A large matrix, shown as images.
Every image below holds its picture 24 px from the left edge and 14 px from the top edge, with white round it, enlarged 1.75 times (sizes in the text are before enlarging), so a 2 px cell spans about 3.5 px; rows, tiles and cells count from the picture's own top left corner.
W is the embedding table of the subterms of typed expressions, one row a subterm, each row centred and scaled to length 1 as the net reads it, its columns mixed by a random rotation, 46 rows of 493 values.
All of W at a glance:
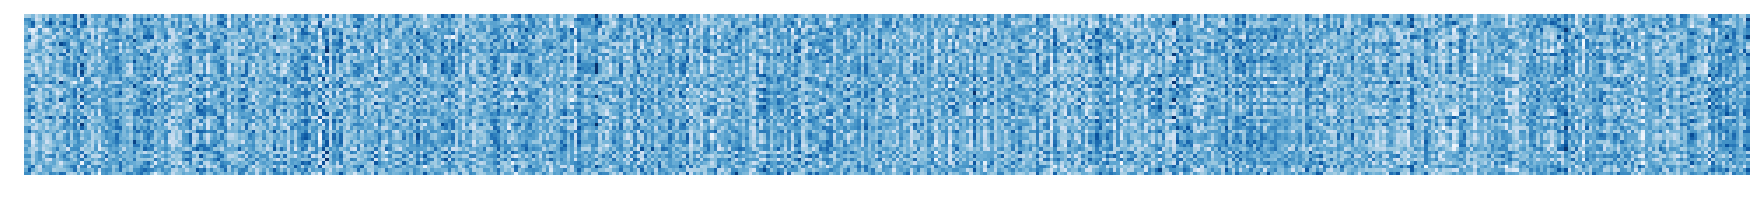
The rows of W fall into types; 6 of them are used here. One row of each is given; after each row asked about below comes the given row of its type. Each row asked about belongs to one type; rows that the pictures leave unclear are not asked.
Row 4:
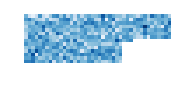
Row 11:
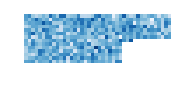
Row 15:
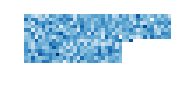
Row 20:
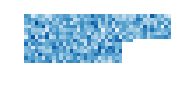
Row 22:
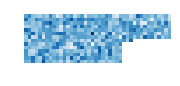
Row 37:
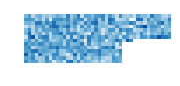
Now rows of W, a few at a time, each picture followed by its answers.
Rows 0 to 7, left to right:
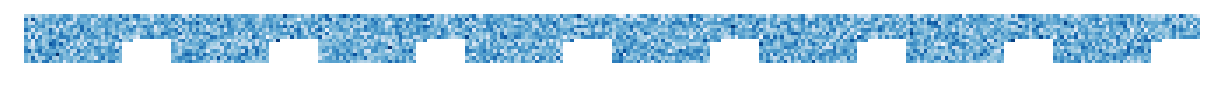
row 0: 15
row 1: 15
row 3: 15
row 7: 20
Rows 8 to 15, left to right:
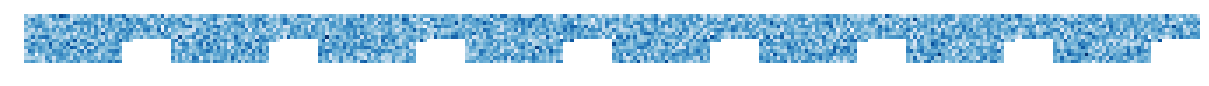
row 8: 11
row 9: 20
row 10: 37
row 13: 20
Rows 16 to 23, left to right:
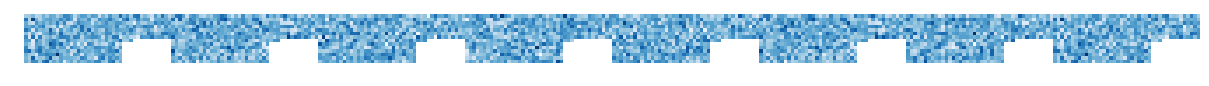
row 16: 15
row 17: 37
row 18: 22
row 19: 11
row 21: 37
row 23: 15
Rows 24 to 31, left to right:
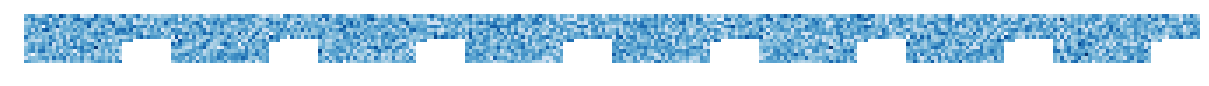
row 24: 11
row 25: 22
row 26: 37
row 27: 37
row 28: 37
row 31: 15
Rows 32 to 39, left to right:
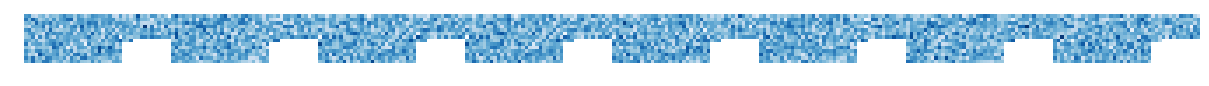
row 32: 20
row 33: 37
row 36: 20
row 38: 4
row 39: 20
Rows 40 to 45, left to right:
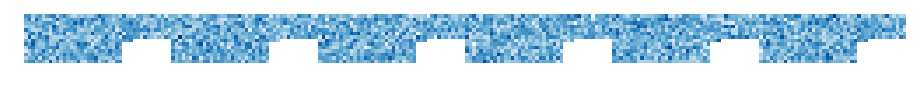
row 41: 20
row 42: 22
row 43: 15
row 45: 11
